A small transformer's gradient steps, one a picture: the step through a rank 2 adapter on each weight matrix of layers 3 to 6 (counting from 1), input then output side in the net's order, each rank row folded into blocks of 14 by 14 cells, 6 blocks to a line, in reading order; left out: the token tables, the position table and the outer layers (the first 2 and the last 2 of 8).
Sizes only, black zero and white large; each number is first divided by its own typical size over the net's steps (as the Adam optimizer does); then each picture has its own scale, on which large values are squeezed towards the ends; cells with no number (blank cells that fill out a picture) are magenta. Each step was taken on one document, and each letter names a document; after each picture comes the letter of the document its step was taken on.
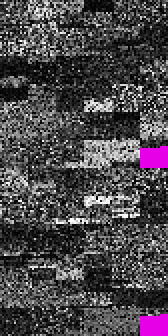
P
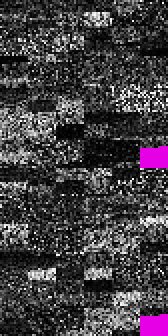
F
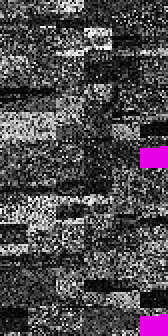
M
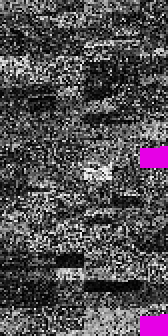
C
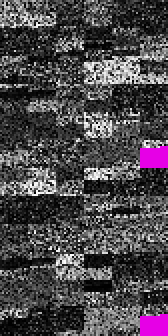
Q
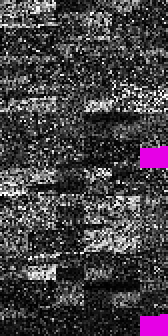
F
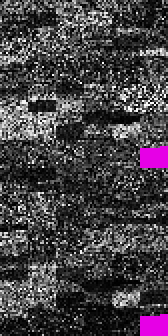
F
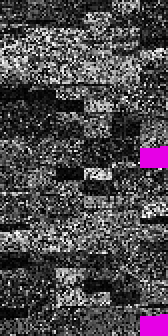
Q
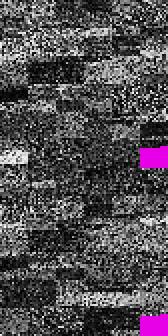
P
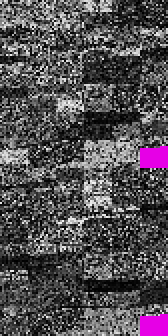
C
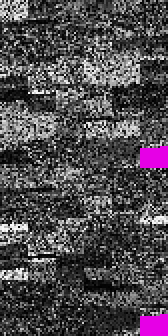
C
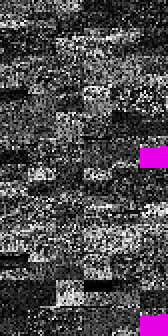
Q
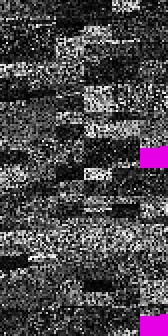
Q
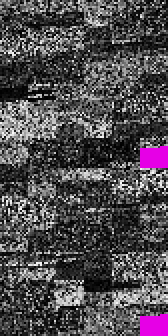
M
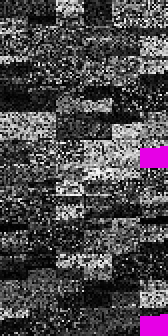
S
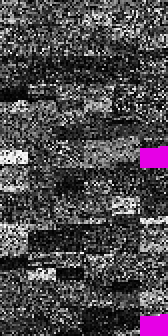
P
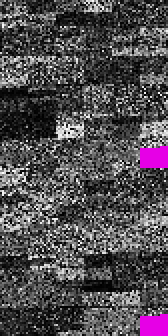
Q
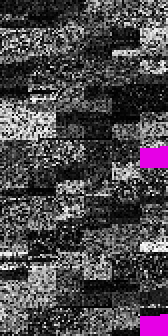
S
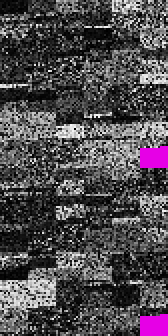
S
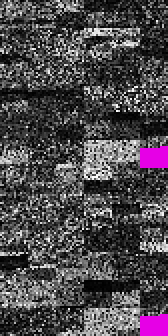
Q
